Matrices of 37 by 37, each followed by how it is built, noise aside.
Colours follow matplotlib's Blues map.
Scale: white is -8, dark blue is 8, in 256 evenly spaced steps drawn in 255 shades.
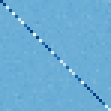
diagonal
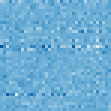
uneven rows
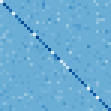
diagonal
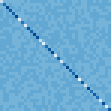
diagonal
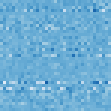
uneven rows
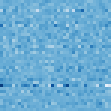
uneven rows
